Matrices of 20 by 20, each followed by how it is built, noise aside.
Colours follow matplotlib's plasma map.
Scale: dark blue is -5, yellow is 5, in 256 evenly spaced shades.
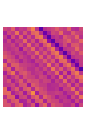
Toeplitz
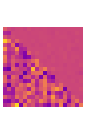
lower triangular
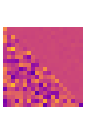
lower triangular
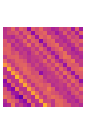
Toeplitz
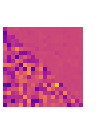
lower triangular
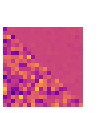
lower triangular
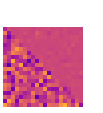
lower triangular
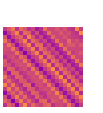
Toeplitz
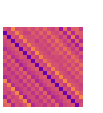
Toeplitz
